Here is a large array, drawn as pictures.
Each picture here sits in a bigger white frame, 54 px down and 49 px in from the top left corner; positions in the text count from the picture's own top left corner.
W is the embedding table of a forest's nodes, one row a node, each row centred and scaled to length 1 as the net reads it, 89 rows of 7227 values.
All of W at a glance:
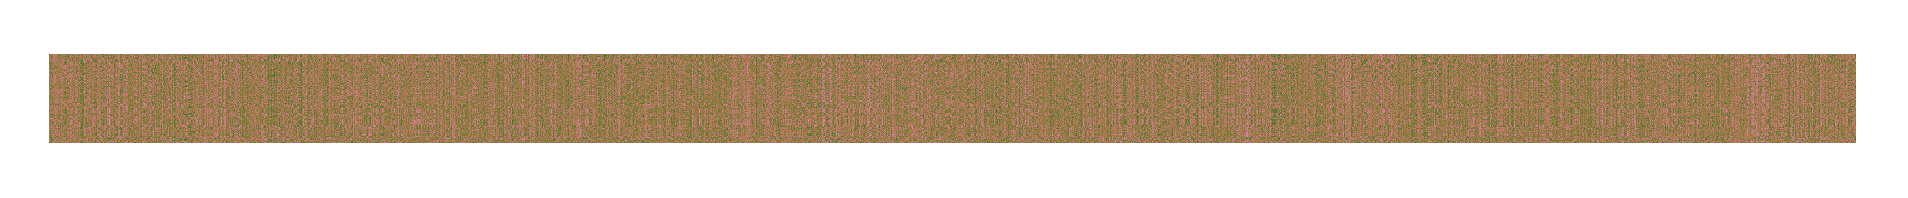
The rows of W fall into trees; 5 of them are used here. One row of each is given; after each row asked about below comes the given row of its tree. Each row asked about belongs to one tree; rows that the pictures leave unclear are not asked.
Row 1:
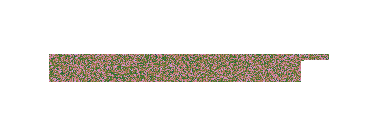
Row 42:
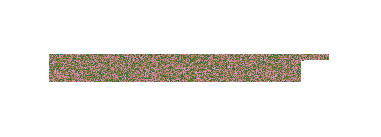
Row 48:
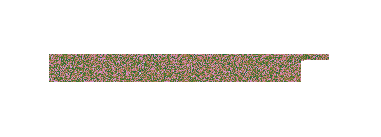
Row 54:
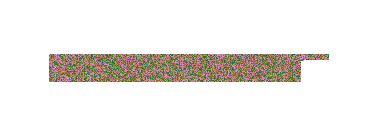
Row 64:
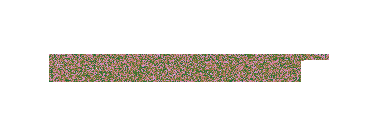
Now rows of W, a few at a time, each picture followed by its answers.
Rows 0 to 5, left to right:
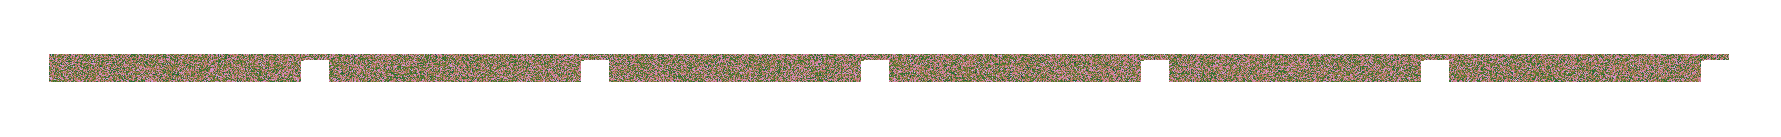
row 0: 54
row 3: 1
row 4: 1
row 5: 48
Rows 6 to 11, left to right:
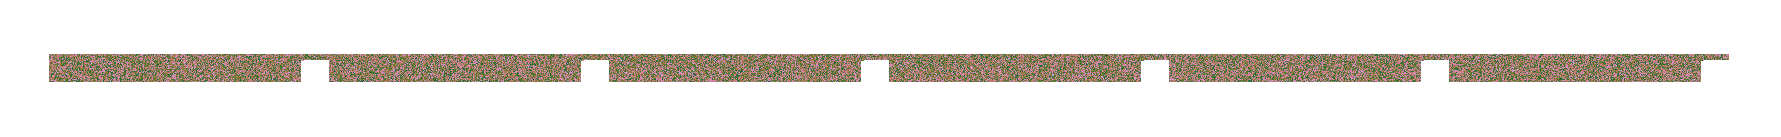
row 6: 48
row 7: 48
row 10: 54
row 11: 64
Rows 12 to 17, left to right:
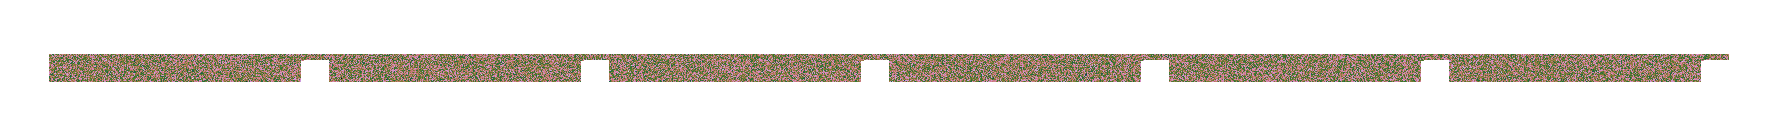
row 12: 48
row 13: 64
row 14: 42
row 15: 54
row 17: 48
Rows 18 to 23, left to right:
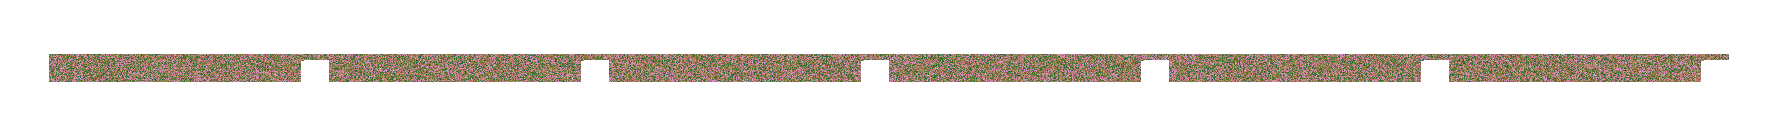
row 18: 42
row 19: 64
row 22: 54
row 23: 48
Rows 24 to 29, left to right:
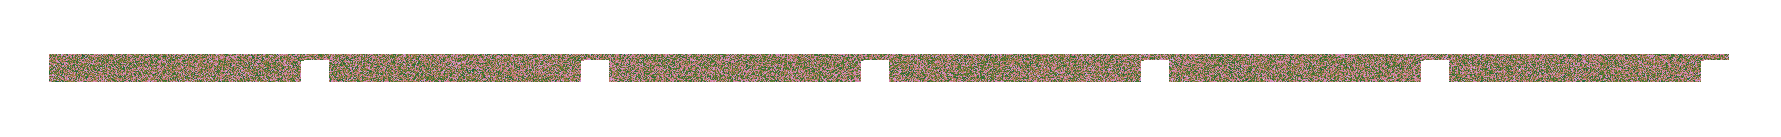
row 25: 48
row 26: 54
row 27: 1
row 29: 48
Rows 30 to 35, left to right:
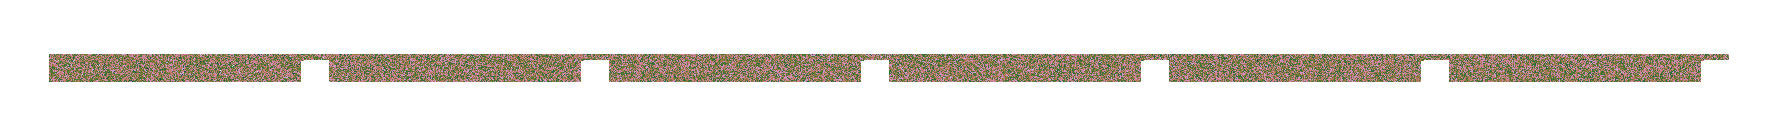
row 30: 64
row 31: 54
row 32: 1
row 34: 54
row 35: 48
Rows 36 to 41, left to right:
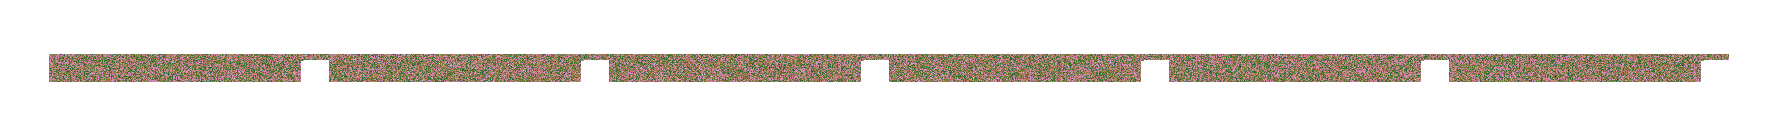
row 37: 48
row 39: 54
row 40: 48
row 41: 54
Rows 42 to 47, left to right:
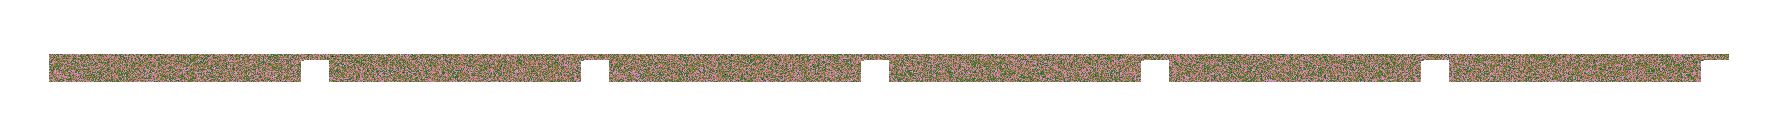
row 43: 54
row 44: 42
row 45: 48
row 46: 54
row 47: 54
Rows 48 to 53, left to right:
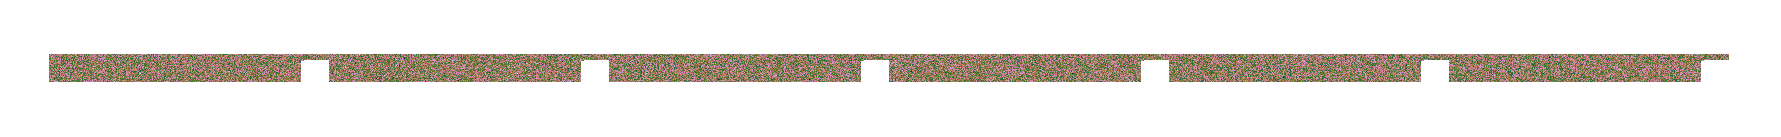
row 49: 42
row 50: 64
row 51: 64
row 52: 48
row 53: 48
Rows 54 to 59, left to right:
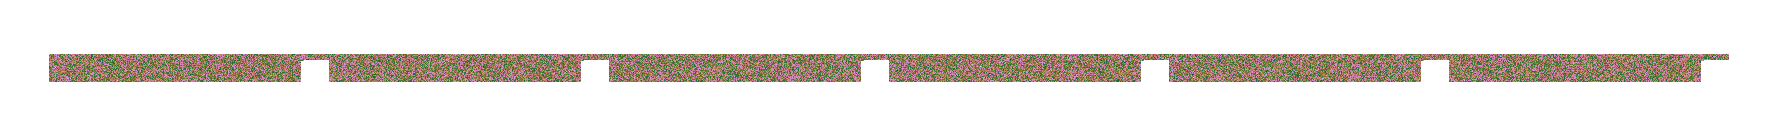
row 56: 54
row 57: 54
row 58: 54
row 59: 48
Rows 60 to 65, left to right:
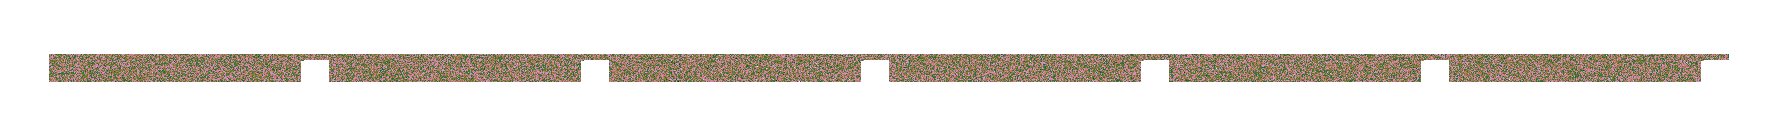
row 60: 1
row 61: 42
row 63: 54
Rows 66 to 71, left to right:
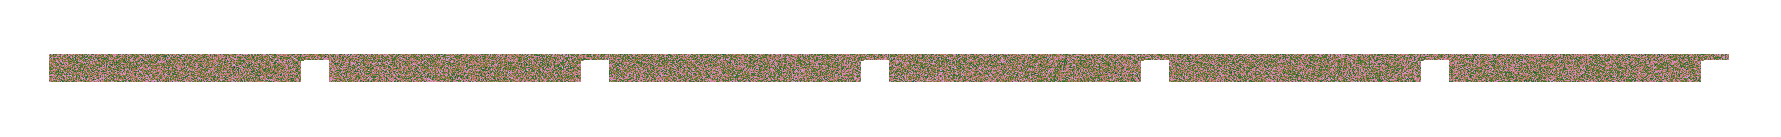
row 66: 54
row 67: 54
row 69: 54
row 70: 54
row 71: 64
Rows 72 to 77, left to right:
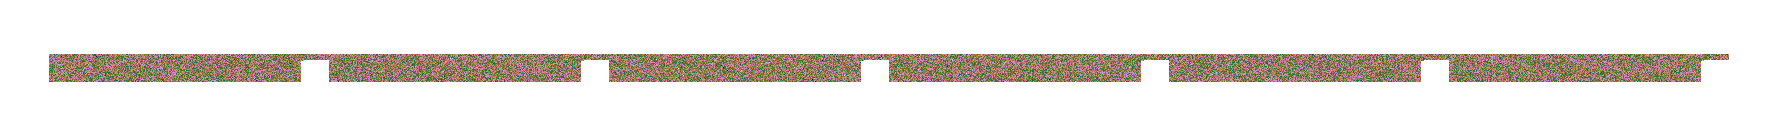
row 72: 64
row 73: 48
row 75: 48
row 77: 48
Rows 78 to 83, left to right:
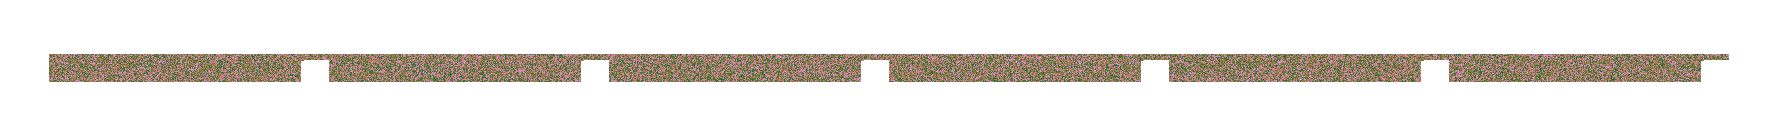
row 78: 54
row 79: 48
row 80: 48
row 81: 48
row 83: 64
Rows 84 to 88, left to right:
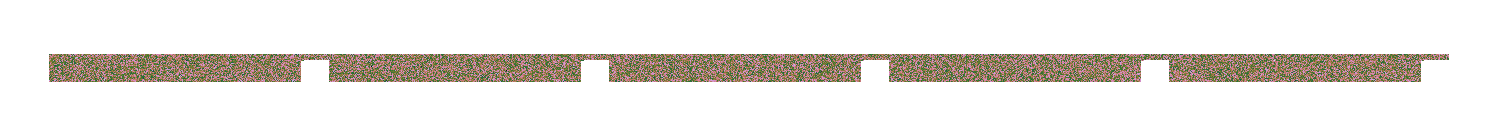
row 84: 1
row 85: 1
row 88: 42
